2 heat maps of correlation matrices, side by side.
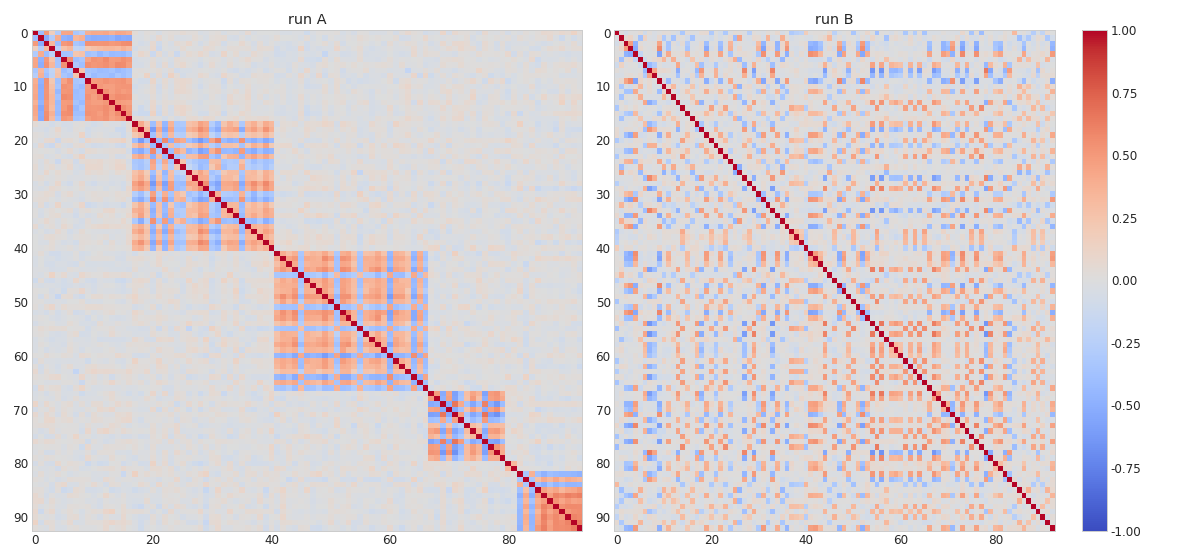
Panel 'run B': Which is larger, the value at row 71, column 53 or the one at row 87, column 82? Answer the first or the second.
the second
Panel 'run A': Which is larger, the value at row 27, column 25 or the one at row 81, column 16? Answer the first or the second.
the second
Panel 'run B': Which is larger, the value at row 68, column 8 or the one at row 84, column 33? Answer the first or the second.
the second
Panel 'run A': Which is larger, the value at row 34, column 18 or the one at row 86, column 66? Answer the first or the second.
the first
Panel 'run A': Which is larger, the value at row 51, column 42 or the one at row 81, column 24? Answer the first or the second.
the second
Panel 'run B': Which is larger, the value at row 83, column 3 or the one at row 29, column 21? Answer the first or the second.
the first
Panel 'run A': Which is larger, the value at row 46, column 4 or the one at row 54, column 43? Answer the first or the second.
the second
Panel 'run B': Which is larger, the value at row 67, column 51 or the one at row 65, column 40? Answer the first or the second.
the first
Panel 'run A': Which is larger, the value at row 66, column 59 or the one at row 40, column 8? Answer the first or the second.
the second
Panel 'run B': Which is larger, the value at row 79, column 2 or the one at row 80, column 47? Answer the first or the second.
the first
